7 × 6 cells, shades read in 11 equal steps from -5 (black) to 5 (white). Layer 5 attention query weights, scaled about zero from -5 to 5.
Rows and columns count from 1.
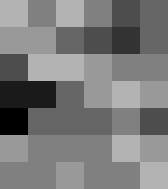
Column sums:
-7 -2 2 -1 -1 0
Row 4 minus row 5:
1 -3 0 2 2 3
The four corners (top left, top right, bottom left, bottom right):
2 -1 0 2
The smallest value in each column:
-5 -4 -1 -2 -3 -2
